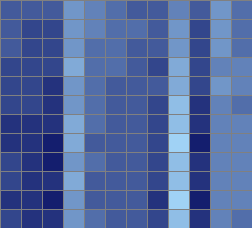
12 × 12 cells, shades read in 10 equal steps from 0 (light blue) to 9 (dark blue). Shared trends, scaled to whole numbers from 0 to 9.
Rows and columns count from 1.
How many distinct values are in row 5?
7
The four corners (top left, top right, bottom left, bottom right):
6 5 7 5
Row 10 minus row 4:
0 1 1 0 1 1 0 0 -1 1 0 0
